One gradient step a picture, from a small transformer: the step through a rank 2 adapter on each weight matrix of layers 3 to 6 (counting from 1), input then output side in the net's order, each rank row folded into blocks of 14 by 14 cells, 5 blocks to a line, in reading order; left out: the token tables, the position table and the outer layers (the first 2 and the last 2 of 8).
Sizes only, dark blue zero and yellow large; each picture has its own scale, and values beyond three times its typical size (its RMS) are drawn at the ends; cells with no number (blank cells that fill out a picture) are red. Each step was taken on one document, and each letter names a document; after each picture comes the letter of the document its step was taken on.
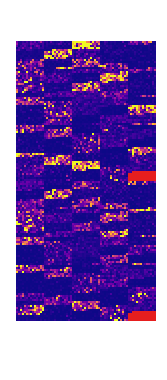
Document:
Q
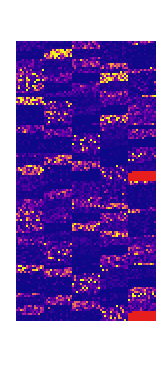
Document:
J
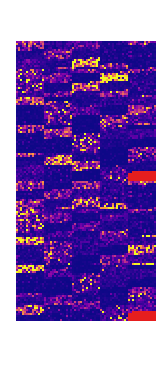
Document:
J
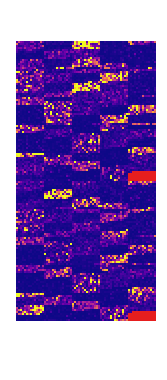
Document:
Q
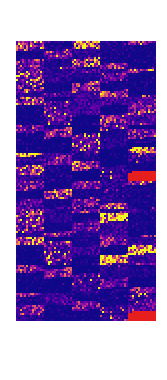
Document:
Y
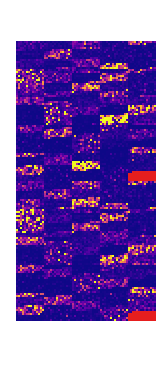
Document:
J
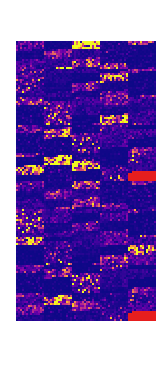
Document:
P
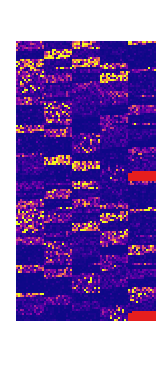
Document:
Q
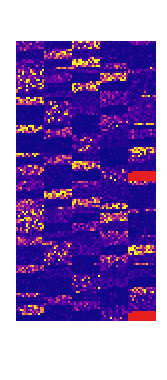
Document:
J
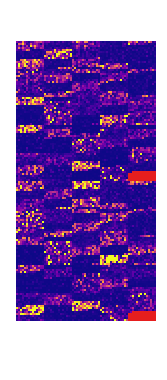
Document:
Y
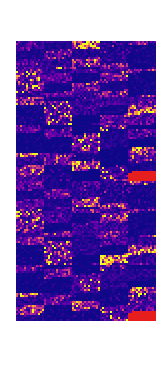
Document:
Y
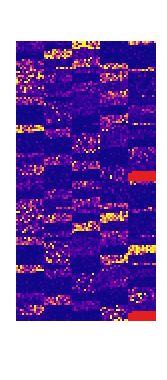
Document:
Q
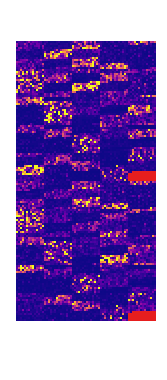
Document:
J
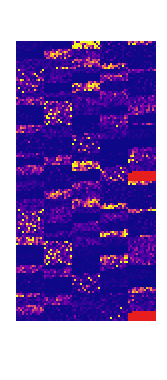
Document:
P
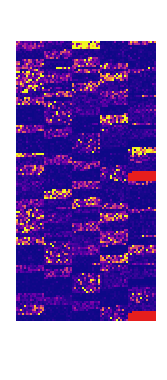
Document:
Q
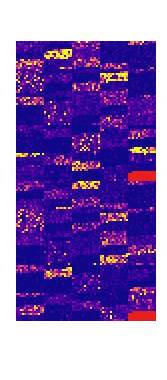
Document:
Y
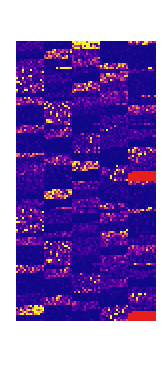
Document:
Q
